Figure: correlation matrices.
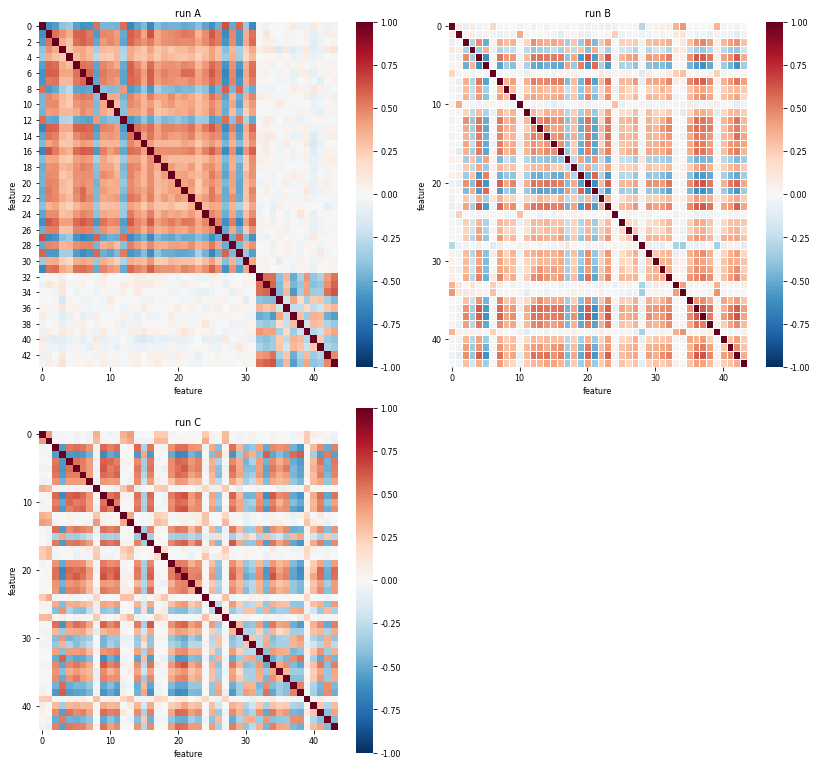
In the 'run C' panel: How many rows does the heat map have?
44
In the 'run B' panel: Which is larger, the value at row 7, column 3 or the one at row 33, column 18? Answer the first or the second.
the second
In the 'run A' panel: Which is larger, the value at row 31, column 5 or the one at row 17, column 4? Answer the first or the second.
the first
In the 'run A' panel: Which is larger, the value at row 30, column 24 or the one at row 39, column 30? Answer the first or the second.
the first
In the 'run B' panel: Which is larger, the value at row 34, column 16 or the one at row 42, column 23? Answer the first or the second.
the second
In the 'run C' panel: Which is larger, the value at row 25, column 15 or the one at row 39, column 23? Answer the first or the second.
the second
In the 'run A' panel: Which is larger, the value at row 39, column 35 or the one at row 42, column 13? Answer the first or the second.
the second
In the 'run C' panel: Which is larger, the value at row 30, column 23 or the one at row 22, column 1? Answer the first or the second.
the second
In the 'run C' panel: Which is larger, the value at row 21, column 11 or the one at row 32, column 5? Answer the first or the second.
the first
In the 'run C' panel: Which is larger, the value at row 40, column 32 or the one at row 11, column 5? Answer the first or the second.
the second
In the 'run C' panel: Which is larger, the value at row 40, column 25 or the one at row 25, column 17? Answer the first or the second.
the first
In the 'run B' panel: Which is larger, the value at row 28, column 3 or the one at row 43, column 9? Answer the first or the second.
the second
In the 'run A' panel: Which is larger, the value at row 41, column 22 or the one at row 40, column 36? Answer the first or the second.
the first
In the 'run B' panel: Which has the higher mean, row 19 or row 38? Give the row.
38
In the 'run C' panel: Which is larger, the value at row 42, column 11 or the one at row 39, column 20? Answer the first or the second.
the second
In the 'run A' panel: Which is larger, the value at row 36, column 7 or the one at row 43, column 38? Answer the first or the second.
the first
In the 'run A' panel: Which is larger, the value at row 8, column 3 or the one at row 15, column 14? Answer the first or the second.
the second
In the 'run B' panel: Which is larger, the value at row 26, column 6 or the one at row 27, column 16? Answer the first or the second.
the second
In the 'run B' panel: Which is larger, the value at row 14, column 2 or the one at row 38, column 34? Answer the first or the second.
the first
